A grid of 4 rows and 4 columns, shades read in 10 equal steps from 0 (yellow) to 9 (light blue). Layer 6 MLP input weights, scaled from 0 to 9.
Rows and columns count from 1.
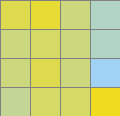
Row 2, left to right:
4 3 4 7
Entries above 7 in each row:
0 0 1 0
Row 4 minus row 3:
1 1 -1 -9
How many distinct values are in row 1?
4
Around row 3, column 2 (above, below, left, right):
3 3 4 4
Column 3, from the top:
4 4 4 3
